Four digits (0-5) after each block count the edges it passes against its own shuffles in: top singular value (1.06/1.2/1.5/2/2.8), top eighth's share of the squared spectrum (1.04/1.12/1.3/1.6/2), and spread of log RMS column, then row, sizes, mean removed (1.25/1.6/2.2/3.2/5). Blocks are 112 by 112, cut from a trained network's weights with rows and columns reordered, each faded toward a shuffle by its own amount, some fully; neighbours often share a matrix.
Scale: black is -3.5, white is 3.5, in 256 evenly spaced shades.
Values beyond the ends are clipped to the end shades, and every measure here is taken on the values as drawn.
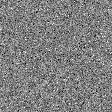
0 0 0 0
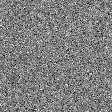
0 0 0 0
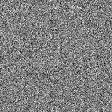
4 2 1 0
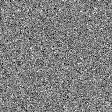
3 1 0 0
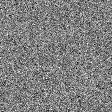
0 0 0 0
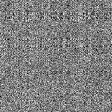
4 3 1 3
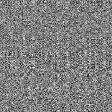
4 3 1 3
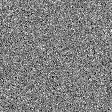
0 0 0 0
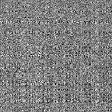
4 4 1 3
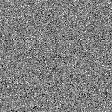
3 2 0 1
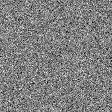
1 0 0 0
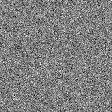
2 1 0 0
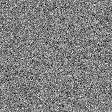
1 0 0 0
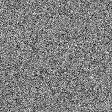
1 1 0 0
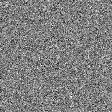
2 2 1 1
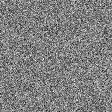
2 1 0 0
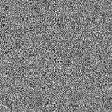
4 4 2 2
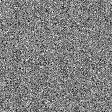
2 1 0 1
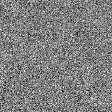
3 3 1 2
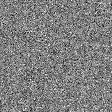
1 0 0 0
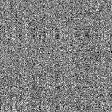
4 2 0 2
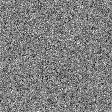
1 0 0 0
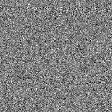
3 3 1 2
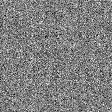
2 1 0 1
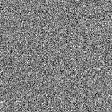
4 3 1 1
